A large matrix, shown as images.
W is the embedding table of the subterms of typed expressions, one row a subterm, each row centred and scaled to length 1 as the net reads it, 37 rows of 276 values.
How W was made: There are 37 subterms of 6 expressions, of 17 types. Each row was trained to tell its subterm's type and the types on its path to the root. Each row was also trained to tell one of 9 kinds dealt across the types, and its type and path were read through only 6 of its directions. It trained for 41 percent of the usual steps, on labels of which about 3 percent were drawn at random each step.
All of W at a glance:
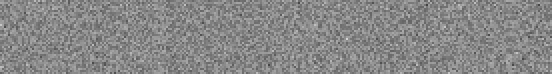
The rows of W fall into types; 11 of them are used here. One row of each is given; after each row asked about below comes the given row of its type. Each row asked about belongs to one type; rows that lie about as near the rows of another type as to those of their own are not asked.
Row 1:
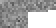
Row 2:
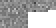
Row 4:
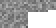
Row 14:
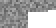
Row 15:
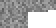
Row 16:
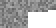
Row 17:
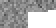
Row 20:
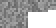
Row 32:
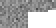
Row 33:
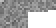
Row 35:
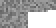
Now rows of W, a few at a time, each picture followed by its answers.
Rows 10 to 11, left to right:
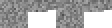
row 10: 16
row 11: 17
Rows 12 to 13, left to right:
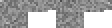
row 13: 35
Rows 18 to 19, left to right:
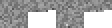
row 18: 20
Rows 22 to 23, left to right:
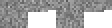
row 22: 14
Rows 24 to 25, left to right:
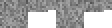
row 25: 4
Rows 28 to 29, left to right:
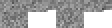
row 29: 16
